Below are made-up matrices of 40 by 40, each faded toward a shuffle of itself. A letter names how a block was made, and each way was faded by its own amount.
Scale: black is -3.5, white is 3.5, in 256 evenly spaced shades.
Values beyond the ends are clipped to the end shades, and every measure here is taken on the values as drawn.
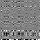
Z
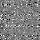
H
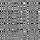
Z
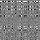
Z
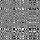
Z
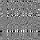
Z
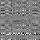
Z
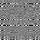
Z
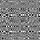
Z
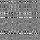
Z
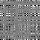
Z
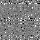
H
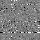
H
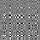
Z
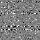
H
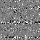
H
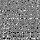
H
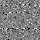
H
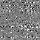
H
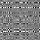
Z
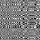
Z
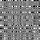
Z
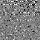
H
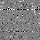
H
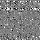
H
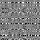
Z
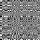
Z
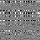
Z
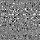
H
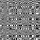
Z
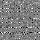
H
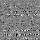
H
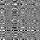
Z
